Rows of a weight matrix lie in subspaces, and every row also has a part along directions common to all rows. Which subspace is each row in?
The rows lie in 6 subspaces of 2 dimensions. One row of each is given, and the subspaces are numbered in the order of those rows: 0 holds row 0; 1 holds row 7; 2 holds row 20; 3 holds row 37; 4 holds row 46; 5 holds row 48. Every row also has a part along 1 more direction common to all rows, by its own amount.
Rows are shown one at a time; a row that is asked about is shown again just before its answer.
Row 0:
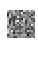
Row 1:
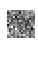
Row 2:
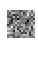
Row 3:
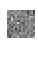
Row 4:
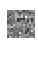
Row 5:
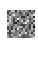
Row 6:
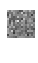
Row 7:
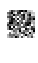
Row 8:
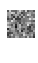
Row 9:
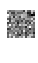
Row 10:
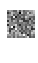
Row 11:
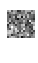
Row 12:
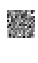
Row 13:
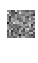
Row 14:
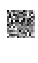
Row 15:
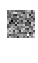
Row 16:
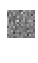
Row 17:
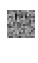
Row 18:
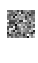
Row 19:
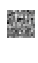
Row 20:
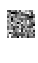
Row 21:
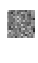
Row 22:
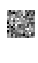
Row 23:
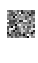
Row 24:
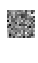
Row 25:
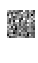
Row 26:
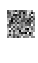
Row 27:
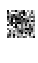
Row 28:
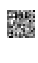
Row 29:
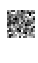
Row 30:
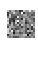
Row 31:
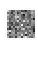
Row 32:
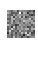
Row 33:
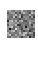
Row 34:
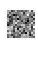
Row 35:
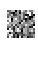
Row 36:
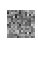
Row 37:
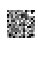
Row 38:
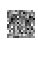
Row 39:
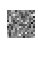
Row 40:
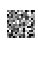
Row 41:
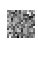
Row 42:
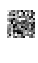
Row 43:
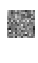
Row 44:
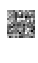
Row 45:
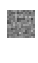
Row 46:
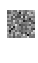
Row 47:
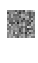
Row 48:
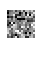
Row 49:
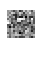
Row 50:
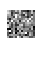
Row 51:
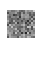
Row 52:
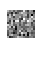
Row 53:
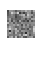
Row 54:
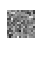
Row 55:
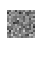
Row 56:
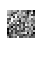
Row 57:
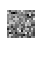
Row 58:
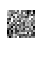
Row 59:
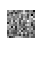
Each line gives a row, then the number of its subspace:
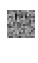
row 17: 5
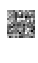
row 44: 5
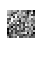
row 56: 2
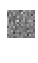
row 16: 0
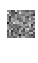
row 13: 3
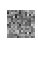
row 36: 5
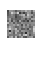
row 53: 1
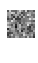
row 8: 1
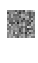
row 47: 3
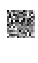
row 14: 0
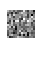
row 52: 0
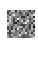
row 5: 3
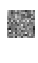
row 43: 1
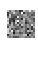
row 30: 0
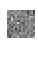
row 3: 2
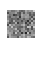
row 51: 3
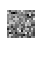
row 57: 2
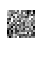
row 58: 2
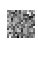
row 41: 2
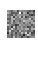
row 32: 4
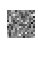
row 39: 3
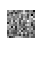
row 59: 0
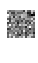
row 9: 3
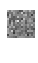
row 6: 0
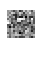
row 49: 5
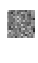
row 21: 1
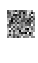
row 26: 4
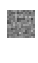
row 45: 5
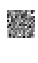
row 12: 3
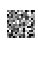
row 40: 3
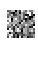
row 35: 2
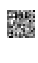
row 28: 5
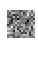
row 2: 3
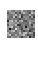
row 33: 4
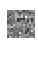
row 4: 5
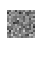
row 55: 3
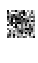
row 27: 1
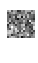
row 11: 4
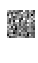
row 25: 0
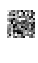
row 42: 5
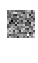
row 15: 4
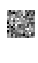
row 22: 1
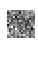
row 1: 4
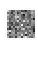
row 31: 1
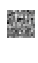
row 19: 5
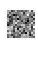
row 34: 3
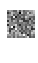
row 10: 4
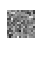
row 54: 2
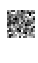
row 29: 2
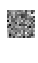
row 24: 3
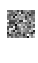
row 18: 4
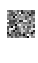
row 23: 4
